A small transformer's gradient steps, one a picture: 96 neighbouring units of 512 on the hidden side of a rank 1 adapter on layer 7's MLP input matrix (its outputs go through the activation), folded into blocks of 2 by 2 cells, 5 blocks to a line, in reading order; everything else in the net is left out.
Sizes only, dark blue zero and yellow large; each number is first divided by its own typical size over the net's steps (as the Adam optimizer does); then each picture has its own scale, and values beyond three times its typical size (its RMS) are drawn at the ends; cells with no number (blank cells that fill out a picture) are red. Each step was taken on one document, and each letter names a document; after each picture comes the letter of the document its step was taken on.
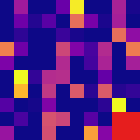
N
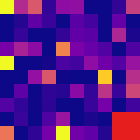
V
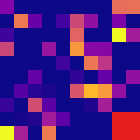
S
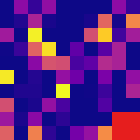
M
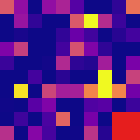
V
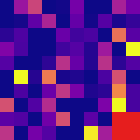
N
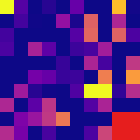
S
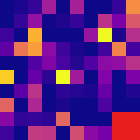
M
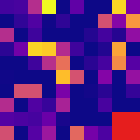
M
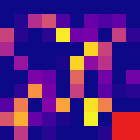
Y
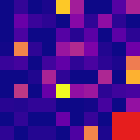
V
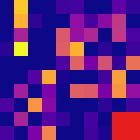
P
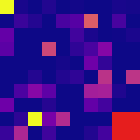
S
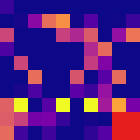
Y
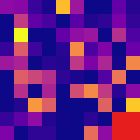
P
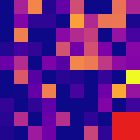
P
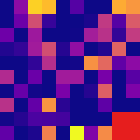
M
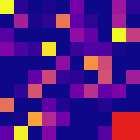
S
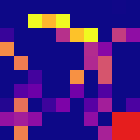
Y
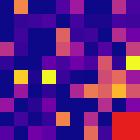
N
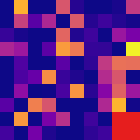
N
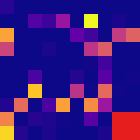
Y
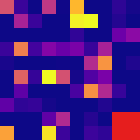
V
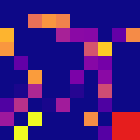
Y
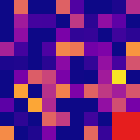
N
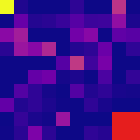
S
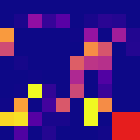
Y
